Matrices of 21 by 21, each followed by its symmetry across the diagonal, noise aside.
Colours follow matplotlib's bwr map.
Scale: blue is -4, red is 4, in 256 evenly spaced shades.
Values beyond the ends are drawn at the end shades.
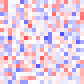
neither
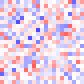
symmetric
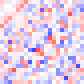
symmetric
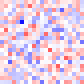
symmetric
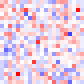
neither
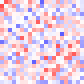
symmetric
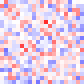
symmetric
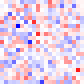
neither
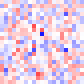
neither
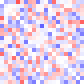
symmetric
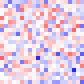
neither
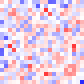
symmetric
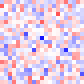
neither
